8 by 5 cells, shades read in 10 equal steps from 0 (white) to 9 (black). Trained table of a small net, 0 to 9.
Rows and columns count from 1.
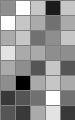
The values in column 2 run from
0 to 9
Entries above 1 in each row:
4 4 5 4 5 5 4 4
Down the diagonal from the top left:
4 2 5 4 6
